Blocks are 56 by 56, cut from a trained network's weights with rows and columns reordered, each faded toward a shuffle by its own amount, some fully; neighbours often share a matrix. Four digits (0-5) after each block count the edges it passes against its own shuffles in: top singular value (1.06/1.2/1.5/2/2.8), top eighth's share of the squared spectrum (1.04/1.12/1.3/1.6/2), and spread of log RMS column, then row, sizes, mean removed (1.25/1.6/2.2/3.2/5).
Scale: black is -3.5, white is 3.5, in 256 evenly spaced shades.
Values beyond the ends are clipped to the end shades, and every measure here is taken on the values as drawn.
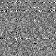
3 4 1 3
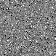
0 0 0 0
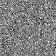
0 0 0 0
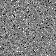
0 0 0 0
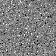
2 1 0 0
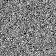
0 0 0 0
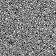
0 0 0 0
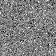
0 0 0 0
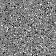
0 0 0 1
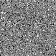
1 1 0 1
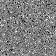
1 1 0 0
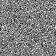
1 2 0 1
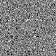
2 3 1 1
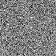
2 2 0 0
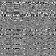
4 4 0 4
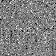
2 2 0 1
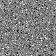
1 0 0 0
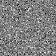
2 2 0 2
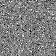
1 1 0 0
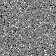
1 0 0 0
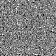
2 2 0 1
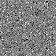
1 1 0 0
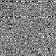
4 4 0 3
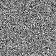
1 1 0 0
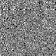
2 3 1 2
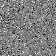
2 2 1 0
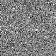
2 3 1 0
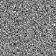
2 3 1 2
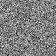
1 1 0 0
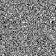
3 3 1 1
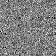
2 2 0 1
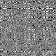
3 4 0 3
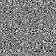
3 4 1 3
